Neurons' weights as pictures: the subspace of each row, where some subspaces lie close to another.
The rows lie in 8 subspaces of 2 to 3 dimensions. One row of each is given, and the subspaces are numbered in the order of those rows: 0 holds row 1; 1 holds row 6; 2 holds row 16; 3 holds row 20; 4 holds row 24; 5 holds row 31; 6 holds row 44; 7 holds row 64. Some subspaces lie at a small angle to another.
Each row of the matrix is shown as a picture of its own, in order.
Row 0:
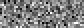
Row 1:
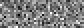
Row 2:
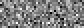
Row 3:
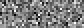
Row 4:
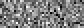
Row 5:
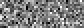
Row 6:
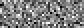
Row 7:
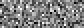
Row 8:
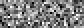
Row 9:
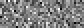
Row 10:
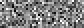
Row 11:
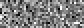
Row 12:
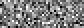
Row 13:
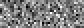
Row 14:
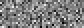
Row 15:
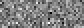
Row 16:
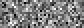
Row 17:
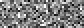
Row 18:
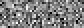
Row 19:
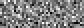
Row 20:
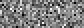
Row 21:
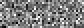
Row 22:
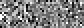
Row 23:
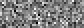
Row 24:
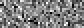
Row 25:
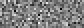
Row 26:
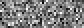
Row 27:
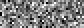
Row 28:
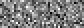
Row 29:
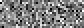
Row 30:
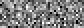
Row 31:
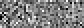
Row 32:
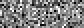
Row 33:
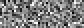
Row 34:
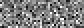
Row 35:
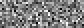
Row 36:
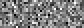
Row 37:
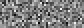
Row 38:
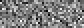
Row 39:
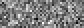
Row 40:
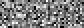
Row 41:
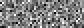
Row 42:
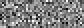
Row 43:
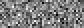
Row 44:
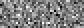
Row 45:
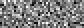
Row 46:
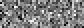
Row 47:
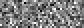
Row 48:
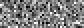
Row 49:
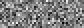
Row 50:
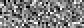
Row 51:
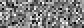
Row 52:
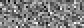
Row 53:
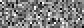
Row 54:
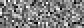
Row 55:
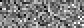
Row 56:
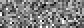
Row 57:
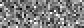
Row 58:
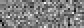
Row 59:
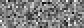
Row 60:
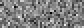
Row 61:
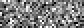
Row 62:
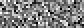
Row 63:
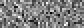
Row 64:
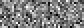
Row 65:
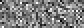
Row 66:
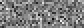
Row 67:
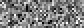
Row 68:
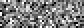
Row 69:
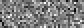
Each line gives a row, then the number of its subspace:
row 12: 1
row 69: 7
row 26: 7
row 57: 5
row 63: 4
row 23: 3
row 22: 5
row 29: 3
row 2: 5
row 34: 1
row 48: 0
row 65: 3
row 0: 1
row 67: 2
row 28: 7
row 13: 7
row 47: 2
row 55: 0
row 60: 4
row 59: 7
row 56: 1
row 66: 3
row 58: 7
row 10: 3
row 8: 7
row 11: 5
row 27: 1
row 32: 3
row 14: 2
